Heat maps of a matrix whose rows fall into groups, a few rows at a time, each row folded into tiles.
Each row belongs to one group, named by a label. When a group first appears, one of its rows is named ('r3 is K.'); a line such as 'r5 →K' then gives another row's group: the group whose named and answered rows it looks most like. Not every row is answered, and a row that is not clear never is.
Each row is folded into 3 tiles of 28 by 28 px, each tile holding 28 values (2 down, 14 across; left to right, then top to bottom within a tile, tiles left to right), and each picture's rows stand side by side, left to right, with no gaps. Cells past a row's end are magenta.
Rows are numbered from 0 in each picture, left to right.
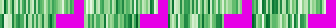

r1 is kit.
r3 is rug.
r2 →rug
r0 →rug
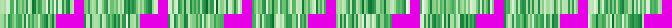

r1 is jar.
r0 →kit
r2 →kit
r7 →kit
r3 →rug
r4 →kit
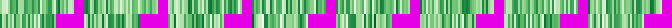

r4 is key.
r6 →kit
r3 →rug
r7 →jar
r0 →kit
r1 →key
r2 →jar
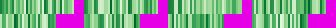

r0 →key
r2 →key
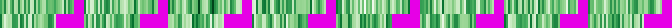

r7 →jar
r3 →kit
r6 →rug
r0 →rug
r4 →key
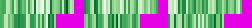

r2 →kit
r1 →key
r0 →rug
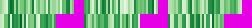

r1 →rug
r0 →kit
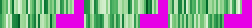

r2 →kit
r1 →key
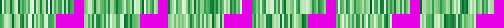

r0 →rug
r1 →kit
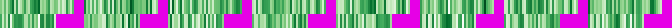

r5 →jar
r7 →jar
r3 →kit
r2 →rug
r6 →kit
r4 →kit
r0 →kit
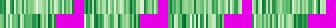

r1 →key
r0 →key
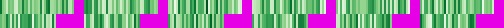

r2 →kit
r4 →kit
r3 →kit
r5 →rug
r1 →key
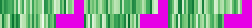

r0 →key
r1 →jar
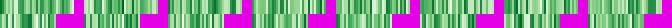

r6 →key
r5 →key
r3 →rug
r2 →jar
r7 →jar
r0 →jar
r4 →rug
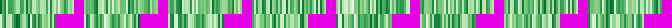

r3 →rug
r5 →key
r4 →jar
